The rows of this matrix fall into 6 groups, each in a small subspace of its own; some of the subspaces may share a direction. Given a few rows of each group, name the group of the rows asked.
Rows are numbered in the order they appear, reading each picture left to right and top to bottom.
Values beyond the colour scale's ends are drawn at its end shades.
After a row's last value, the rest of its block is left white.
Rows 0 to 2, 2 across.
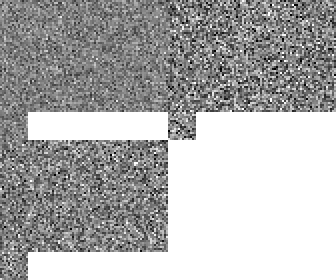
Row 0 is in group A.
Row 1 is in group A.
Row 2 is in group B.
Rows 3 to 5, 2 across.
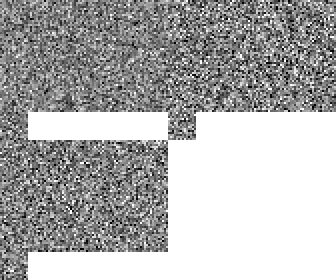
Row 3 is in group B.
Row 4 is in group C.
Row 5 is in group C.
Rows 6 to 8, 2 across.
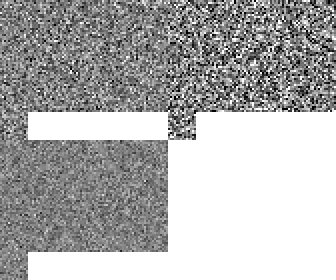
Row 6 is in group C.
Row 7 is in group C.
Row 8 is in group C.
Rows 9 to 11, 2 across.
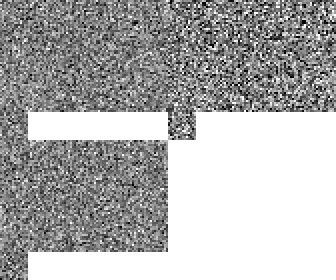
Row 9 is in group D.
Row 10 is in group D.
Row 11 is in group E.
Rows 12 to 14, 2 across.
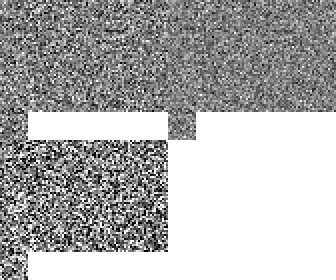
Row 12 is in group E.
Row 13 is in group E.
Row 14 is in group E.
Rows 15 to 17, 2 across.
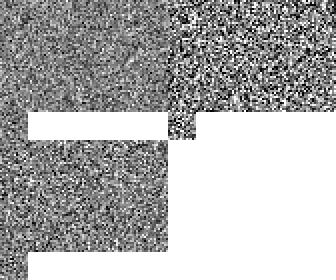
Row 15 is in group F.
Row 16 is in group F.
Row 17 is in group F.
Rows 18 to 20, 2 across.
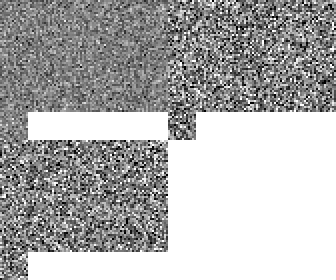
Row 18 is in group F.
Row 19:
F
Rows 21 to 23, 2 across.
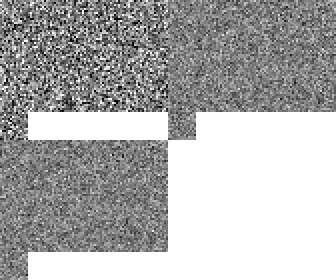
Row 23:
B
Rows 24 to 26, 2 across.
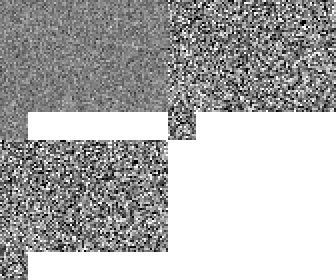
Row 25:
D
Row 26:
D
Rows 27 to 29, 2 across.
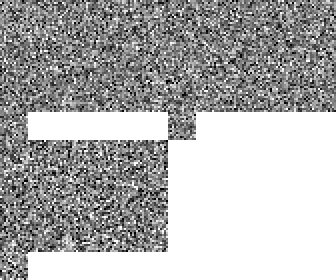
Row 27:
A
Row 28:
C
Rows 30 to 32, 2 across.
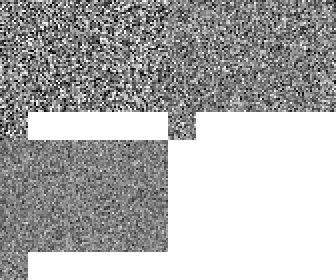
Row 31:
A
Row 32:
A
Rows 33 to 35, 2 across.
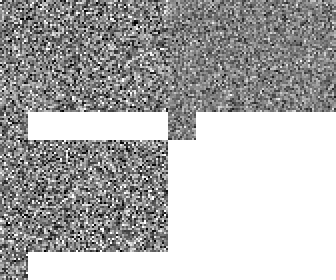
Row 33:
D
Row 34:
F
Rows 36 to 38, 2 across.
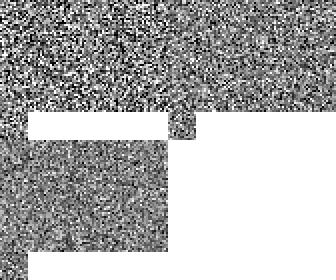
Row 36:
F
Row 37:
F
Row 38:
A
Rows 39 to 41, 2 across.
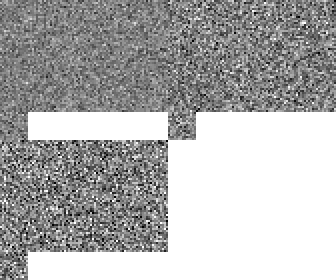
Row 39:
E
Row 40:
D
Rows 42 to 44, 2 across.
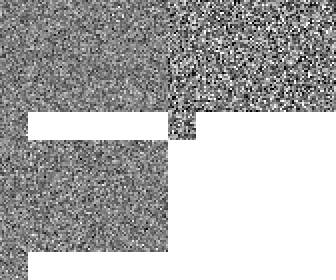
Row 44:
E
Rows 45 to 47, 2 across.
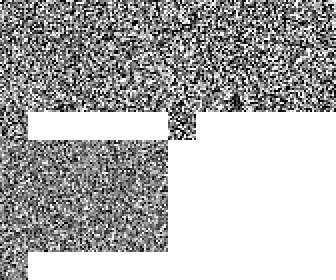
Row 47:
F
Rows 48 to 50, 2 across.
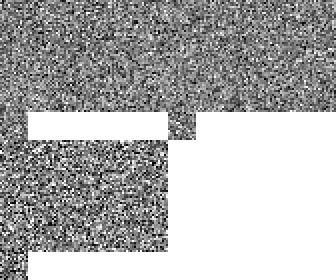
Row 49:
E
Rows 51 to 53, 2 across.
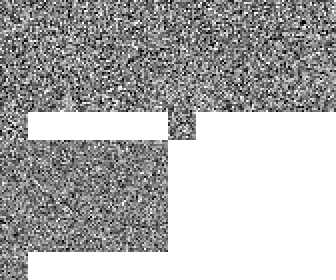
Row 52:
D
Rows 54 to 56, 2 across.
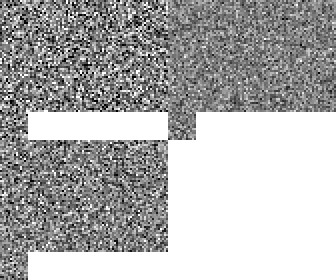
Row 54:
C
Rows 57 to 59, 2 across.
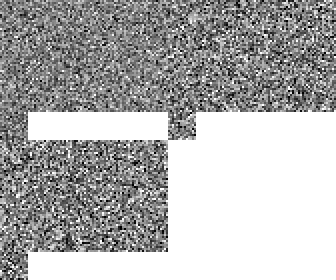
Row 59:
A
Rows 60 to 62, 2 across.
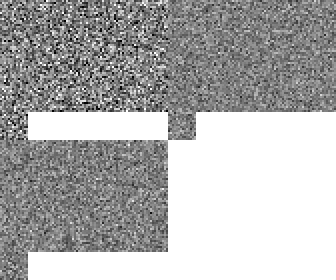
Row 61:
E
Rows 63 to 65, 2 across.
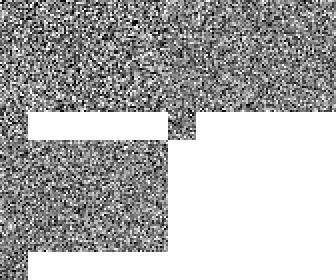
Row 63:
D
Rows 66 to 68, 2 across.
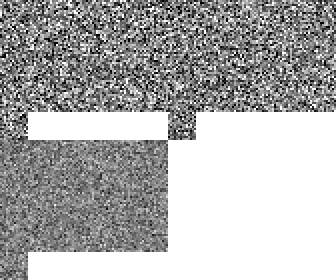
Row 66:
B
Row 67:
E
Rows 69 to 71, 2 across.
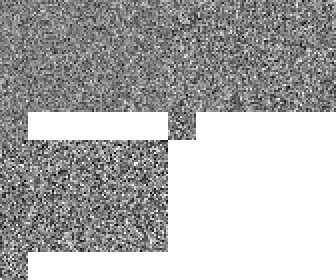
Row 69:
C
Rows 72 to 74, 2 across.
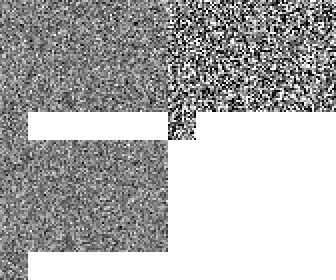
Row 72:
B
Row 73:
F
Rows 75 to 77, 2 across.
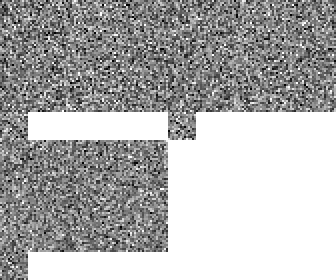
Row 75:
A
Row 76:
A
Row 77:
D
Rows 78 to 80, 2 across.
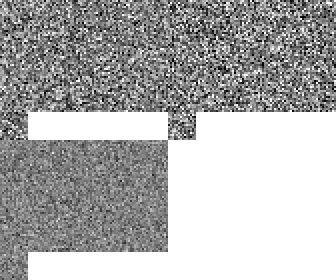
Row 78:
A
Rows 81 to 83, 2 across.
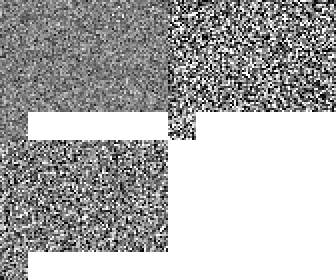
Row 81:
B
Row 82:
E
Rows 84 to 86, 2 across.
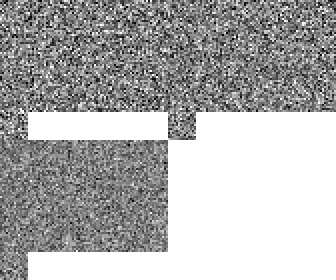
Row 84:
E
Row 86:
D
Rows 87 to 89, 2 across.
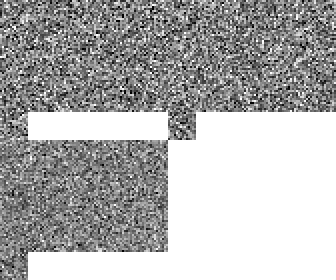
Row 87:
B
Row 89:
E
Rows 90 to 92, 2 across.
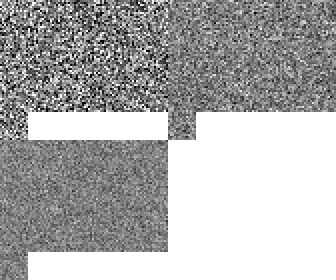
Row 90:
E
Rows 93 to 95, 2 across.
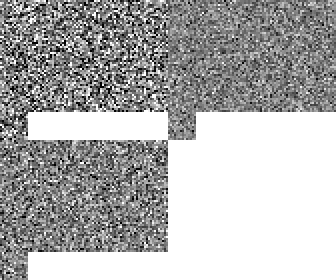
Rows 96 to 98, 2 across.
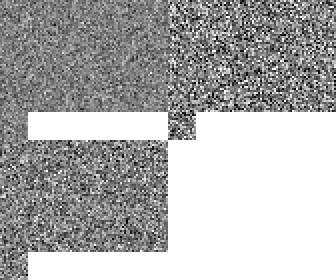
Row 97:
A
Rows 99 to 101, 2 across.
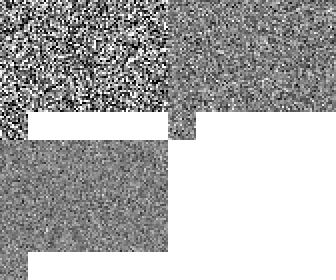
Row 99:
F
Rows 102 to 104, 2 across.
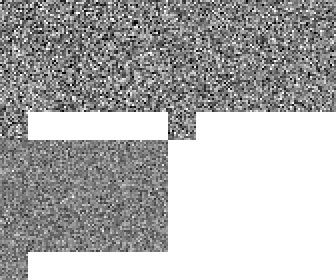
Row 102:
D
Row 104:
C
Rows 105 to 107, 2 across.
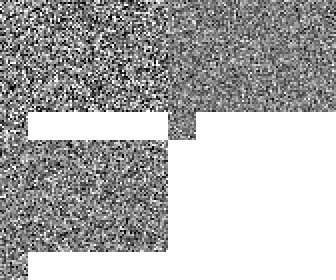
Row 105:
E
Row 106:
C
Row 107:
B
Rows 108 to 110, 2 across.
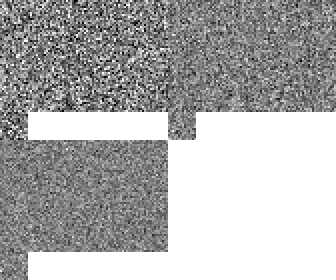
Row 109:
F
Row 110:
E
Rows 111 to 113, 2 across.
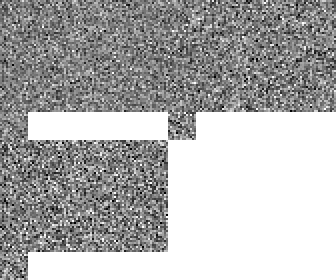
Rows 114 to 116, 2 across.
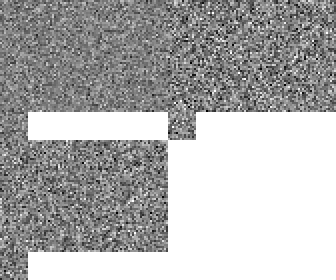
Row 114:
E
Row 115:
C
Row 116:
F
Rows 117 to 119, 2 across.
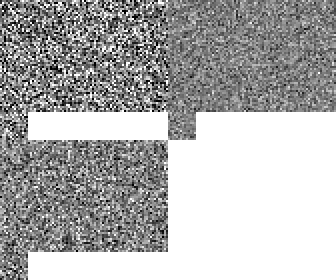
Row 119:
D
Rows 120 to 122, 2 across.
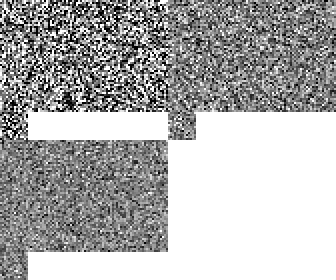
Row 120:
B
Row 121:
F
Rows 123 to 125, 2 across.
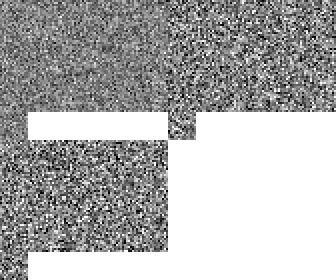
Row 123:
A
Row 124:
C
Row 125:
C
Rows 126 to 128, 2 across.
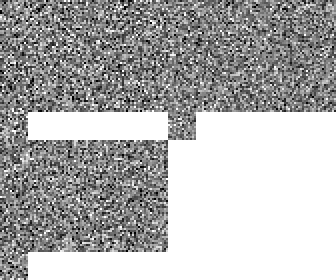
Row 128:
B
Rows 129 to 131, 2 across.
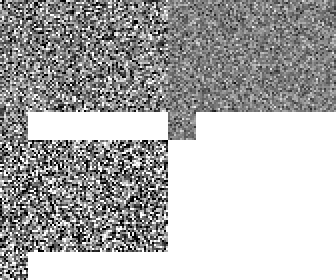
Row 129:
D
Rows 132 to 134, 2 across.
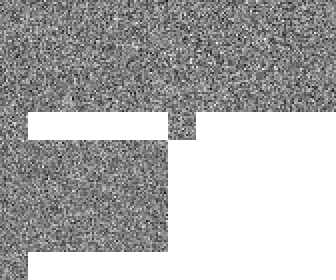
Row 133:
F
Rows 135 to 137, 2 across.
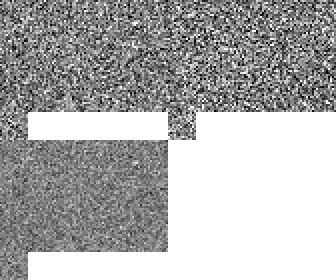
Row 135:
D
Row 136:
E
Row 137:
D
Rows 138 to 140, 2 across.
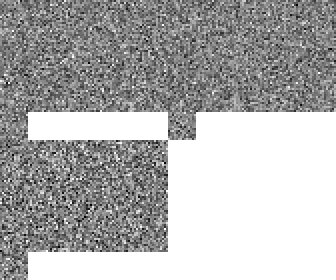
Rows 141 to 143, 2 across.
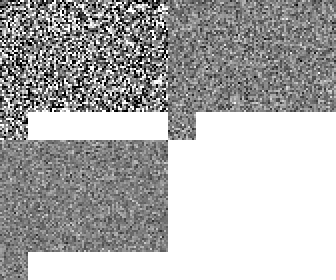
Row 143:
D
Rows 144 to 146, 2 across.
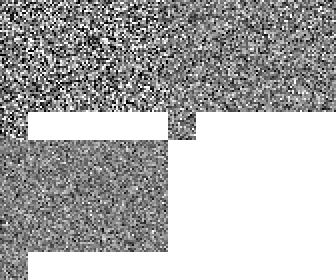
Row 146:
C
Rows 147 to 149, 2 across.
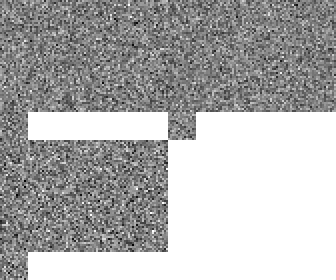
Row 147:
B
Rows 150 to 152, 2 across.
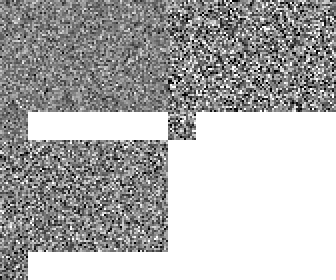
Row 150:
C
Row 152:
E
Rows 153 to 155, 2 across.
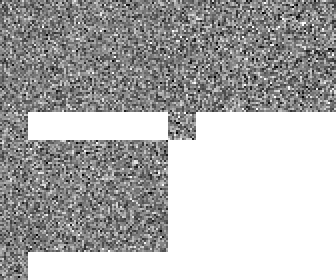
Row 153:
A
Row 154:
E
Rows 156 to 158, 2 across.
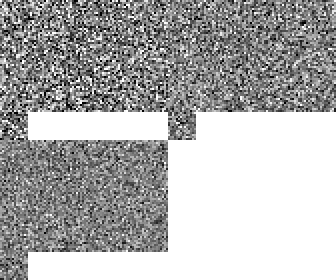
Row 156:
A
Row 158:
F
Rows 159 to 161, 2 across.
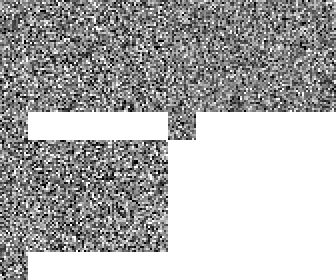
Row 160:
A
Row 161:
D
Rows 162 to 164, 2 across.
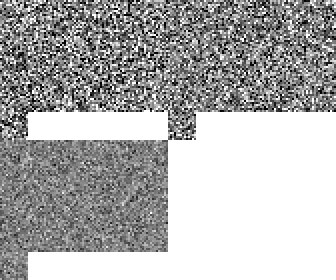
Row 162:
E
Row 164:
C
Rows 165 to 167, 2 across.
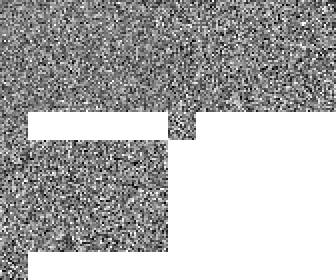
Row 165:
C
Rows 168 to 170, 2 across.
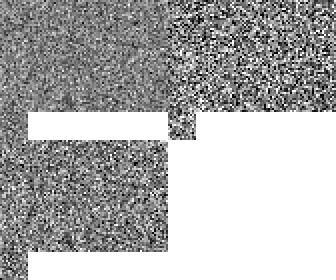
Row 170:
B
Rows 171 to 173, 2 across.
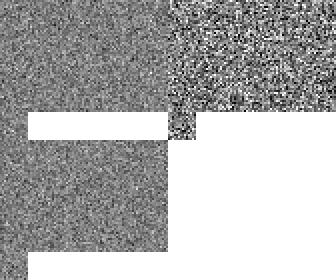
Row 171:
C
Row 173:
C
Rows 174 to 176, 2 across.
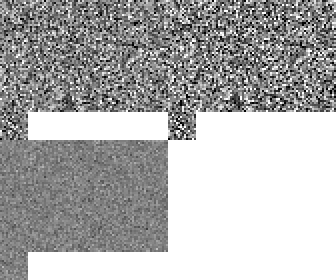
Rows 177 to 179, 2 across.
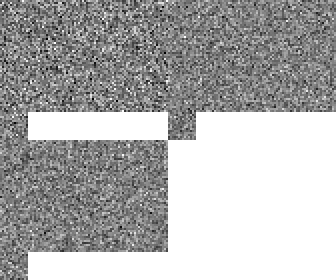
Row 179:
B
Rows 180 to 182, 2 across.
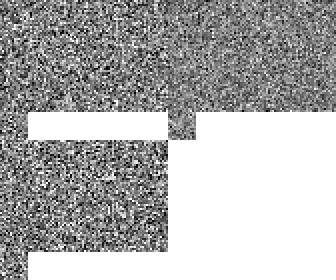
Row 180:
F
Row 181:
E
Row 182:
D
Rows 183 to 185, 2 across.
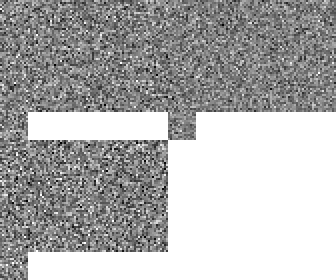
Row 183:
E
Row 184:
C
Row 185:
F
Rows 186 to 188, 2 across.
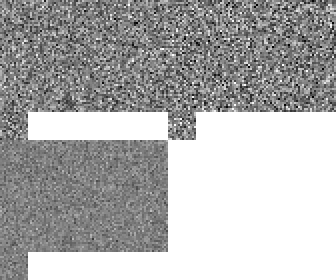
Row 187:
F
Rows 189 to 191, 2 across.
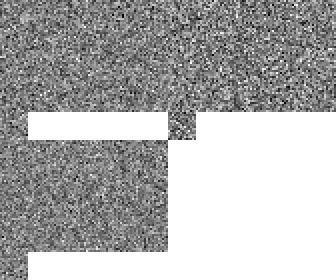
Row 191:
C
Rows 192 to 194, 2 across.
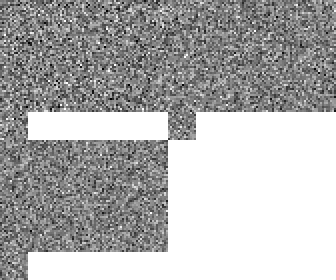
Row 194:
F
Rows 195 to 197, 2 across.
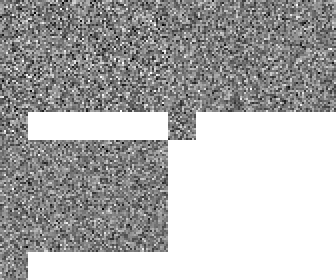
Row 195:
C
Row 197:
F
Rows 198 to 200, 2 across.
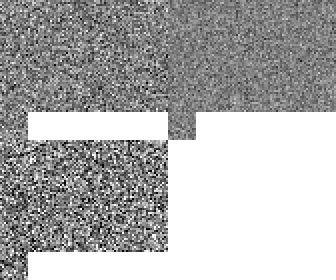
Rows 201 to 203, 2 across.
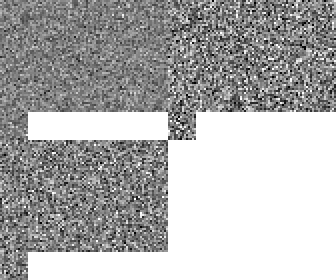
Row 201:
B
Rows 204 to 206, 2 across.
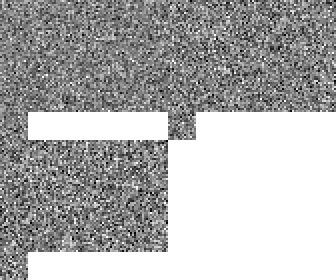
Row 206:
A
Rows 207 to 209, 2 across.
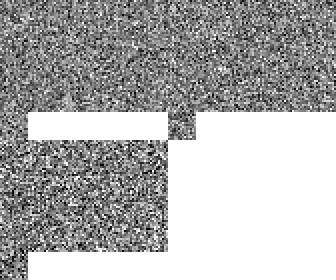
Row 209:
E
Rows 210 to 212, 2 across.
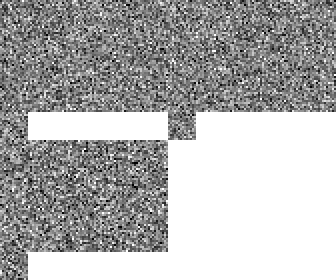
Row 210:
A
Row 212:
F
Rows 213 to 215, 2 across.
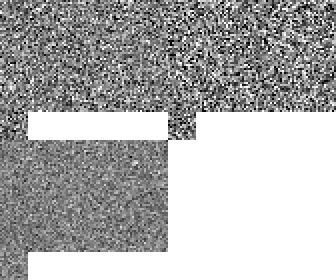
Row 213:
E
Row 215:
D
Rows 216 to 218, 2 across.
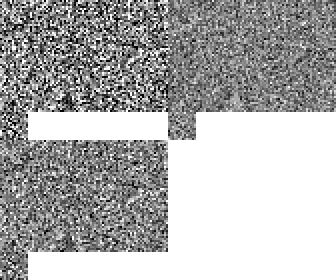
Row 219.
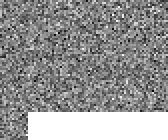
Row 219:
B
